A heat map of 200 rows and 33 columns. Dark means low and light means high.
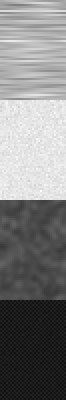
The table splits into 4 rows of 1 panel. Panel 1,1: high, streaked across. Panel 2,1: very high, fine-grained, faint in contrast. Panel 3,1: low, blotchy, faint in contrast. Panel 4,1: very low, checkered, faint in contrast.
